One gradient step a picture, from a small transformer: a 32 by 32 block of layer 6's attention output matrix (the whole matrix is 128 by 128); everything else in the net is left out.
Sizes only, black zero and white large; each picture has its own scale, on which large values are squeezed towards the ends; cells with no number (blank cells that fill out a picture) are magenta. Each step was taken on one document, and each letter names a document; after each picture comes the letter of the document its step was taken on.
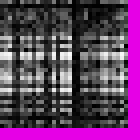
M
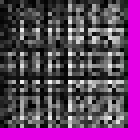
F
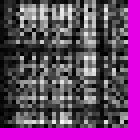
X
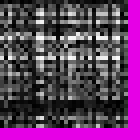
F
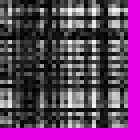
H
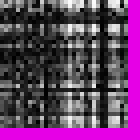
H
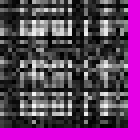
X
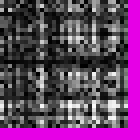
H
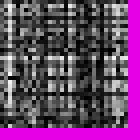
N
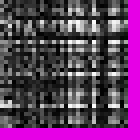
H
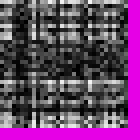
M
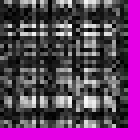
X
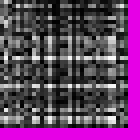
N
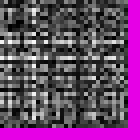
N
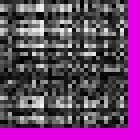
X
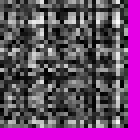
F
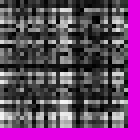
M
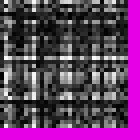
N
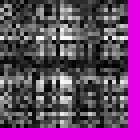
M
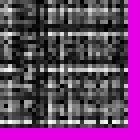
M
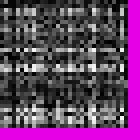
N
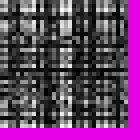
X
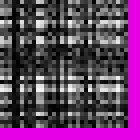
M
